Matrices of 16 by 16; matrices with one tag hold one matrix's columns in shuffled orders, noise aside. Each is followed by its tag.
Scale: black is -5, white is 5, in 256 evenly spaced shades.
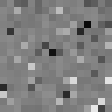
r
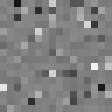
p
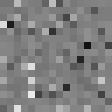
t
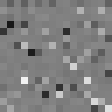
r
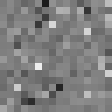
p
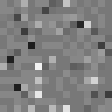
t
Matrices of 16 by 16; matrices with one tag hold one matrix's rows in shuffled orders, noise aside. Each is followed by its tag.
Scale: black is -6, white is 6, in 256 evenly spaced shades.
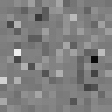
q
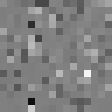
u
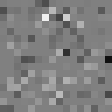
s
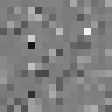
u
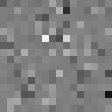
s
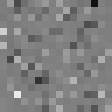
q
